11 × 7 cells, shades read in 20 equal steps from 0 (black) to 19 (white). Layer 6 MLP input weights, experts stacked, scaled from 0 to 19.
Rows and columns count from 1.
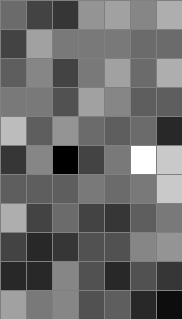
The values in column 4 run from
5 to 12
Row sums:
63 60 64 60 58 62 62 51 45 35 48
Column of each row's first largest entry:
7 2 7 4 1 6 7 1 7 3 1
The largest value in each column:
14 12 11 12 12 19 15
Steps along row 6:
up down up up up down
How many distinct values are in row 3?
7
